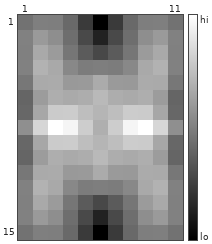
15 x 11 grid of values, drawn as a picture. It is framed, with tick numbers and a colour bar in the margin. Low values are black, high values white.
The field is mottled with small blotches. There is no seam. It mirrors both left to right and top to bottom. The centre is the calmest part.
